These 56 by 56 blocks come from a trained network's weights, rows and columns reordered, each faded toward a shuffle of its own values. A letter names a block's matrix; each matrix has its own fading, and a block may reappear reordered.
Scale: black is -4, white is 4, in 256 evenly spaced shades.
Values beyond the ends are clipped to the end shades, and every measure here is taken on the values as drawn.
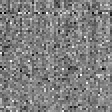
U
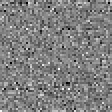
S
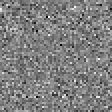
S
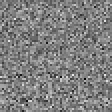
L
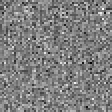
L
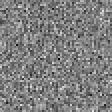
L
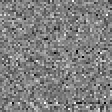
S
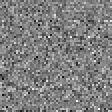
S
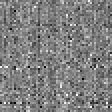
U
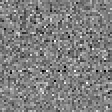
S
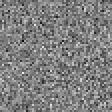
L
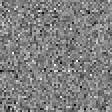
S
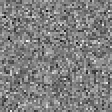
L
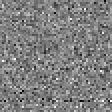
S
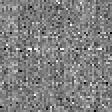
U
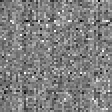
U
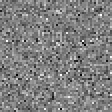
S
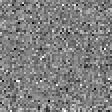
S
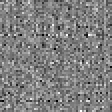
U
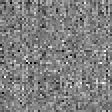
U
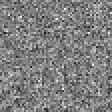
L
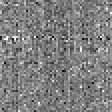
U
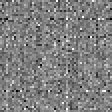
U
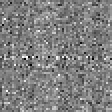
U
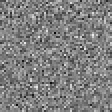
L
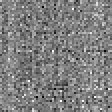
U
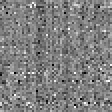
U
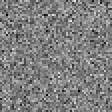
L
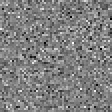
S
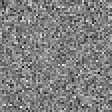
L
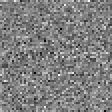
S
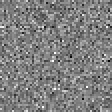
S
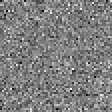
S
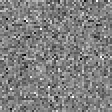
S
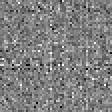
U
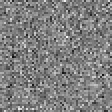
L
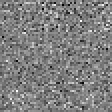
S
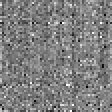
U
